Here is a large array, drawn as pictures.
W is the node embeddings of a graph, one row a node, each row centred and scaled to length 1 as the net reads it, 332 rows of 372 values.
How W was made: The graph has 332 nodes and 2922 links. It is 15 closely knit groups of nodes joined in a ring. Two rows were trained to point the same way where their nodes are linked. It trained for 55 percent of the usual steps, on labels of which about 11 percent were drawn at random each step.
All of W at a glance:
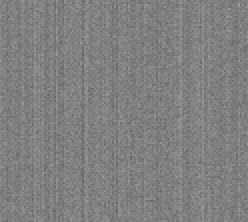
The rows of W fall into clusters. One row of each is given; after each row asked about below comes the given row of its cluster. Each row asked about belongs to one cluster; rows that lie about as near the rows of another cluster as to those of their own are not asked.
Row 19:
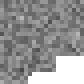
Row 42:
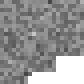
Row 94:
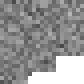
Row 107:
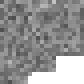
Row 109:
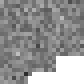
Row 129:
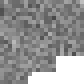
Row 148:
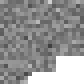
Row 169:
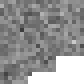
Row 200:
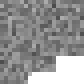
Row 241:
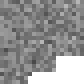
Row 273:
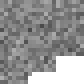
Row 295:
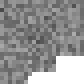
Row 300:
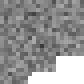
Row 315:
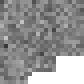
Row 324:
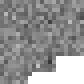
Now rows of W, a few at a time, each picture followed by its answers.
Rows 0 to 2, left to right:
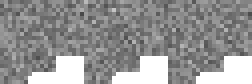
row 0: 241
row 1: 295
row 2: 42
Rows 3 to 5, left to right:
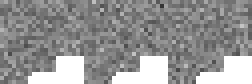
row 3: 241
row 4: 19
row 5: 148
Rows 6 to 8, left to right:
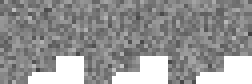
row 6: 129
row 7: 273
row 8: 273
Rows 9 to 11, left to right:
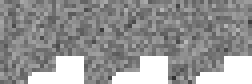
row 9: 273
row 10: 200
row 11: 169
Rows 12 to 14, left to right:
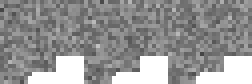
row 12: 109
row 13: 169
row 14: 107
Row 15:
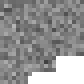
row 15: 129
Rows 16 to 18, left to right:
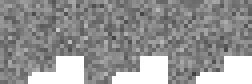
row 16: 273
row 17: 109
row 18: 148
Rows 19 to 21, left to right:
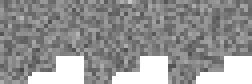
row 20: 295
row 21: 200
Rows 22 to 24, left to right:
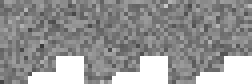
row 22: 241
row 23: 315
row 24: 315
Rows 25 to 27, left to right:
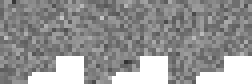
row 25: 107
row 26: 94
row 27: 273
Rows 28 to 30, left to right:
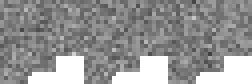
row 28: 109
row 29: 200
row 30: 19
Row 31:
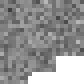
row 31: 273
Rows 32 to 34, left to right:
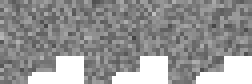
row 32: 94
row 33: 241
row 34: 200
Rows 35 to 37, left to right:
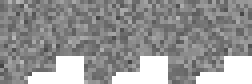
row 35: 315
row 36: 19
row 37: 169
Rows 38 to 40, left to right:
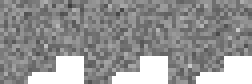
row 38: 300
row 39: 42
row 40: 241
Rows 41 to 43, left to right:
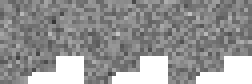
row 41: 94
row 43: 148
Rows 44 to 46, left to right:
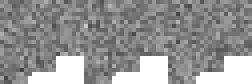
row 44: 94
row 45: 107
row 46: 315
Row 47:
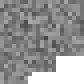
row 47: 109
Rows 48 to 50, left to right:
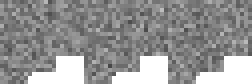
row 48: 19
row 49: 109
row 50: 295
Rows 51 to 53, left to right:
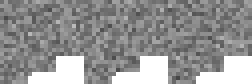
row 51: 94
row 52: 200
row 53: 241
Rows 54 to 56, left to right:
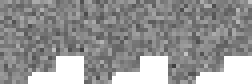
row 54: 295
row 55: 94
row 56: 324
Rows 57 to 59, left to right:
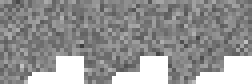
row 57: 148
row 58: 42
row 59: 315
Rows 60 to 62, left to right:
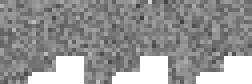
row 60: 42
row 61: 295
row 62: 315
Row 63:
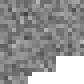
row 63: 169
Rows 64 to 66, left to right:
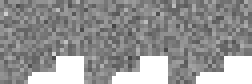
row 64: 295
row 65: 295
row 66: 129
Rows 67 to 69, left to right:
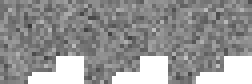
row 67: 315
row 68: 169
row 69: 300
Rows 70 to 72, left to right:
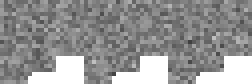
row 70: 19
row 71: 315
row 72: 19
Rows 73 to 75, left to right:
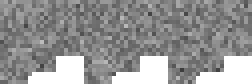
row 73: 273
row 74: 315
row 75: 19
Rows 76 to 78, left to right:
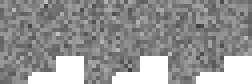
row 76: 107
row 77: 129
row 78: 109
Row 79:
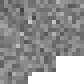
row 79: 129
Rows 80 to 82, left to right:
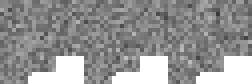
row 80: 273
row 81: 148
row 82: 148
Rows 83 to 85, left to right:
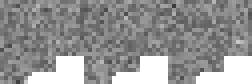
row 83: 109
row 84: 315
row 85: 169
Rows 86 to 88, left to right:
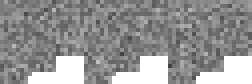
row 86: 300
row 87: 300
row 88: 42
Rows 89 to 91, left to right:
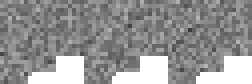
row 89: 200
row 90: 200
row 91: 148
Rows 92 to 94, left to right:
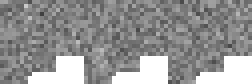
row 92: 241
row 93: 315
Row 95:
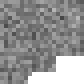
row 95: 295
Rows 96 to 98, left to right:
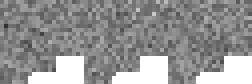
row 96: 107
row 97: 324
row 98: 315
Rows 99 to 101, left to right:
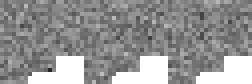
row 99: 19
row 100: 42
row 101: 42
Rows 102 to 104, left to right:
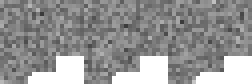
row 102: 109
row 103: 273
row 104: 169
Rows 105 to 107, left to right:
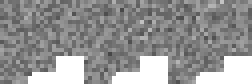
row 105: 94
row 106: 200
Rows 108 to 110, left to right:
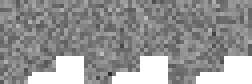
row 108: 42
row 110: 169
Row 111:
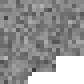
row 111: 42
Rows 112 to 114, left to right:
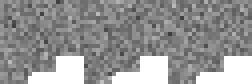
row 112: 295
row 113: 94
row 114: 129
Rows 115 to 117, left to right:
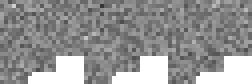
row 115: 273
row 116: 300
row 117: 42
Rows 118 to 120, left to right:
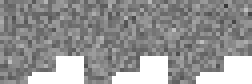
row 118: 19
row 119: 315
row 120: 241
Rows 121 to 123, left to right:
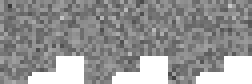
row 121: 19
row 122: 129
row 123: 169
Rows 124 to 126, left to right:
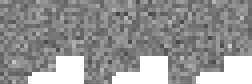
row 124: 148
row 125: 273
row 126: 109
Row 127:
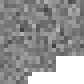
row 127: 109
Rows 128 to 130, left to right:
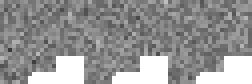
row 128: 324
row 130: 107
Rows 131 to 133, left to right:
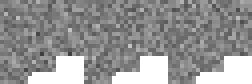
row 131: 19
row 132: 94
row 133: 42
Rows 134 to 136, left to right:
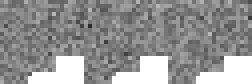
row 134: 148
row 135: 107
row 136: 200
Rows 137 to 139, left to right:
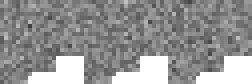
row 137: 107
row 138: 94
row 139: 19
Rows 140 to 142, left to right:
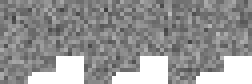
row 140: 200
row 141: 19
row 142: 19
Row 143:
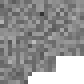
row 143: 241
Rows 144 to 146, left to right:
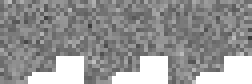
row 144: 315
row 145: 107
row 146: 315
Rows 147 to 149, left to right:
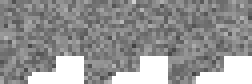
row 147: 241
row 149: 169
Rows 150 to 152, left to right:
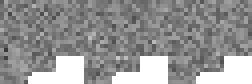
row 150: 315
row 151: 107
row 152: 19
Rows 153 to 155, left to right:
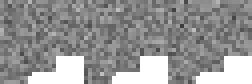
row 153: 19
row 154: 300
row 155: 42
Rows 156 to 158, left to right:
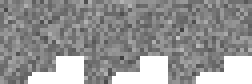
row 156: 324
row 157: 42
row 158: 109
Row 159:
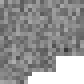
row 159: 109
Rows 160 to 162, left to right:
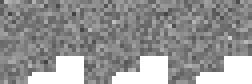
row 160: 169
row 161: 42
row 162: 241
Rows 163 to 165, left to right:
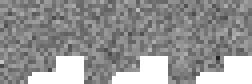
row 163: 148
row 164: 200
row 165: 324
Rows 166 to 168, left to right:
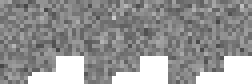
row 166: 148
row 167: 169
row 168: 129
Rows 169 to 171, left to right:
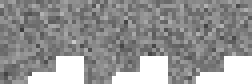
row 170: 315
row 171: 42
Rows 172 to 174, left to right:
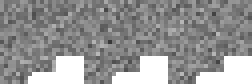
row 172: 324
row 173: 129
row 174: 129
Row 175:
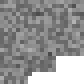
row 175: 42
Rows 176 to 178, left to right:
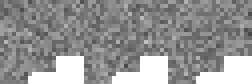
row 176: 129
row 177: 315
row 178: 241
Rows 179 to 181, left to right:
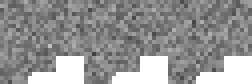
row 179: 107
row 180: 300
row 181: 324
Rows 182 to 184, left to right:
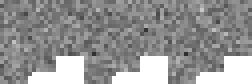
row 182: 324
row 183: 169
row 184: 107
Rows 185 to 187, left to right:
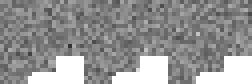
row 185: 148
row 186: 148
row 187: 300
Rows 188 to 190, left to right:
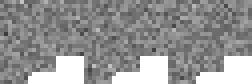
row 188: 200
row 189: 107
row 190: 241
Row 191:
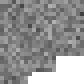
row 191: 315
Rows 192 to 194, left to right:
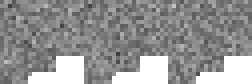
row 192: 107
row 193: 315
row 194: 300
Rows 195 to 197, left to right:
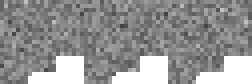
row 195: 129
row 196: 42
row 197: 295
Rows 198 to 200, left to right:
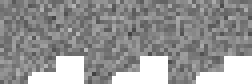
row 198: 129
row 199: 200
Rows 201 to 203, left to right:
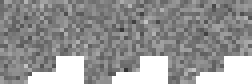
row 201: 315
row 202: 94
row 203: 107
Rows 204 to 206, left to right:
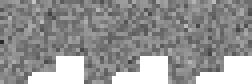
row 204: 200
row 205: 241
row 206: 315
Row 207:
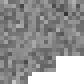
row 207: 273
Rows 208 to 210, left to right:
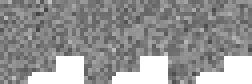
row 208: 148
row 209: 324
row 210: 169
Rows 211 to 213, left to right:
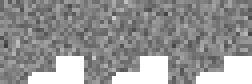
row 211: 129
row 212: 273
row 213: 200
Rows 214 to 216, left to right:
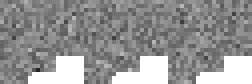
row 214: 273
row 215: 42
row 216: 273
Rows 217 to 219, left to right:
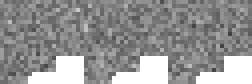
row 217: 94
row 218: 315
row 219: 109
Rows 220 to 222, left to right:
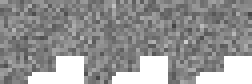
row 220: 241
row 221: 324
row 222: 107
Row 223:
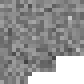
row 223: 42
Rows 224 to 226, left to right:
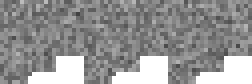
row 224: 324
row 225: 42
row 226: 169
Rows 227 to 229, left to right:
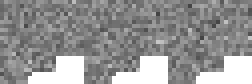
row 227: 315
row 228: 169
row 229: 200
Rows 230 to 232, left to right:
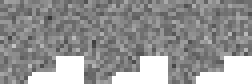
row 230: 200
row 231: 107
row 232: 200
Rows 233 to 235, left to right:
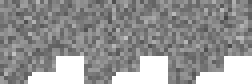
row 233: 324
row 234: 324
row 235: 295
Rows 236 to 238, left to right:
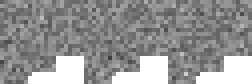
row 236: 200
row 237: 107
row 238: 241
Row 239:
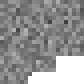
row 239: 200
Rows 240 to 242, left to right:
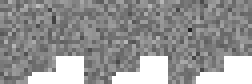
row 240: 42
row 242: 148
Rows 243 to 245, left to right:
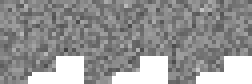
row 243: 42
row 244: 94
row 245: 273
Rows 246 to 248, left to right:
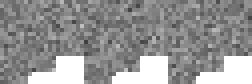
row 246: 94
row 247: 169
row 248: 324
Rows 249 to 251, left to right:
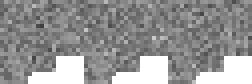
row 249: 315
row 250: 315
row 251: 295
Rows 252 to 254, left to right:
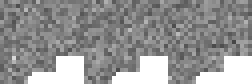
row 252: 109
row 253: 324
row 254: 148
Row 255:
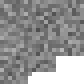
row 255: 94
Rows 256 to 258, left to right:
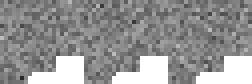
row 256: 300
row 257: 324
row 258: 300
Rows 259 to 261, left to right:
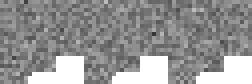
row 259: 42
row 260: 200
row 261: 129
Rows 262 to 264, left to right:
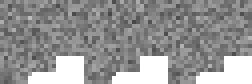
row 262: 107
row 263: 324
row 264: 107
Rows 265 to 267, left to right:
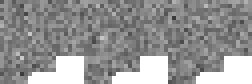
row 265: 107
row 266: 169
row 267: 42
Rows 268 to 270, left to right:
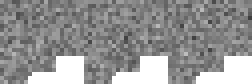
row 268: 324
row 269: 295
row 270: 109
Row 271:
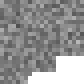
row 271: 94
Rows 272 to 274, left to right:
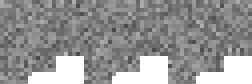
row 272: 273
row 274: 129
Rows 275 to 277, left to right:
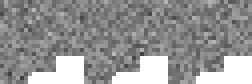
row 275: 129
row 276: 324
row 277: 94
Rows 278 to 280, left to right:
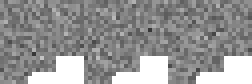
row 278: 109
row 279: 148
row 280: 129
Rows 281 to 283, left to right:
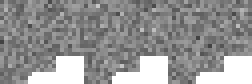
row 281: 107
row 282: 273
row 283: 300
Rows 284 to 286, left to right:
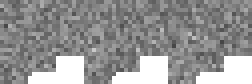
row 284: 94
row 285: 324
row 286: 129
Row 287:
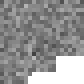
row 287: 300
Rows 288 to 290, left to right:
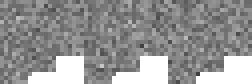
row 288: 107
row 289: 19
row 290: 94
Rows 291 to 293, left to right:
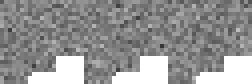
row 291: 42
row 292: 148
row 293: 300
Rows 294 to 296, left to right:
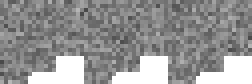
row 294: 241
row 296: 19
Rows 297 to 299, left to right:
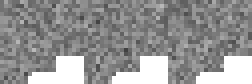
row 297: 129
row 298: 109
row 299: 129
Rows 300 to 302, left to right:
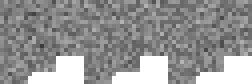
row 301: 94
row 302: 148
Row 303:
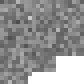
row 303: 273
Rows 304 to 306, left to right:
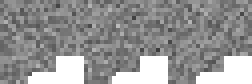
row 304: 169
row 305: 300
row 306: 273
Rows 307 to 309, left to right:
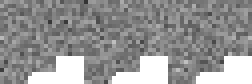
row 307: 200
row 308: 169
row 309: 300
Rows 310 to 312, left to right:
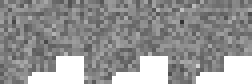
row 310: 300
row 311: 273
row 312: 300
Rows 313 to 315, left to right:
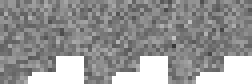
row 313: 169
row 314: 315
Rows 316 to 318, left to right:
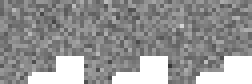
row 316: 129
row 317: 129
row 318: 42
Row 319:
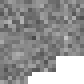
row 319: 169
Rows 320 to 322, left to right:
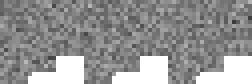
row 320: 129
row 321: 129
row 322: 148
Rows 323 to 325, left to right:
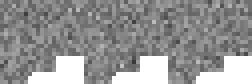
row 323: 324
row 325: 200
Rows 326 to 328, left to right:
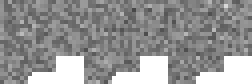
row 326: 19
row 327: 109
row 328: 241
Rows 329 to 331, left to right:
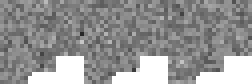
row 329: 273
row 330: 148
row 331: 19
